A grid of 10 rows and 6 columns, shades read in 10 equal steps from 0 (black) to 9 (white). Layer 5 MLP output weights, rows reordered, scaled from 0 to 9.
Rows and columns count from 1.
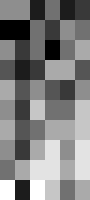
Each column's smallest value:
0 0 1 0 1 2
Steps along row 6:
down up down same up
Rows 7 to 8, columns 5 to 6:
6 7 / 5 8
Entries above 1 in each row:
4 4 5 5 6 6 6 6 6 5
